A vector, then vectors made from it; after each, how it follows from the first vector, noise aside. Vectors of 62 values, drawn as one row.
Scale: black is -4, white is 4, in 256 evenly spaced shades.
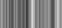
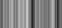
negated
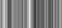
reversed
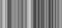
reversed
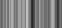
negated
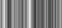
reversed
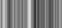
reversed
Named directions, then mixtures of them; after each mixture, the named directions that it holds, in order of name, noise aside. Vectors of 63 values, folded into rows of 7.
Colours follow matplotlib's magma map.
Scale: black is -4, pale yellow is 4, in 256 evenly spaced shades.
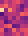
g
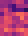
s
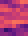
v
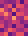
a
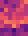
g, v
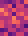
a, v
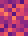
a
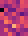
a, g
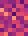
a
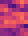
s, v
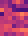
g, s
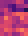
s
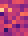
g, v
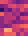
g, v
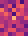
a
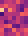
g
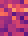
a, s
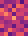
a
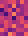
a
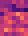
s
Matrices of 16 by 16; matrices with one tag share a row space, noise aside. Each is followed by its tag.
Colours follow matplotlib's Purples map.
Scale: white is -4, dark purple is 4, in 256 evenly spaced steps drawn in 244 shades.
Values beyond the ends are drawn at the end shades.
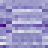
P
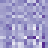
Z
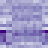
P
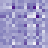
Z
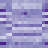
P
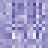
Z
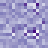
Z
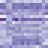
P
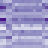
P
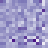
Z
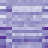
P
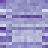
P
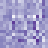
Z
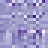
Z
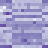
P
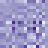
Z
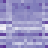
P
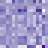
Z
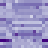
P
